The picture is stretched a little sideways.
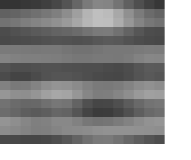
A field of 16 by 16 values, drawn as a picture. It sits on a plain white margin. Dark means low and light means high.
Slope: none. Stripes: horizontal, repeating 4 times. Ninth with the lowest average: top left. Ninth with the highest average: top middle.
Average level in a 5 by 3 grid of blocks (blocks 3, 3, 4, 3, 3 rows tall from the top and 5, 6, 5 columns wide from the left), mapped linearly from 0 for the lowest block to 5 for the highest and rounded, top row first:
0 5 2 / 0 1 0 / 1 1 1 / 2 1 2 / 2 3 3
